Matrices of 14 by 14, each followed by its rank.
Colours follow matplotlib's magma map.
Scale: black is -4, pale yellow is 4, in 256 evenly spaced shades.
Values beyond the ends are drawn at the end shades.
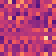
three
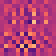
two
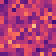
full rank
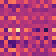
two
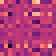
two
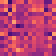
three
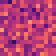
full rank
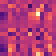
three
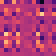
two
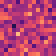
full rank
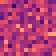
full rank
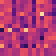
three
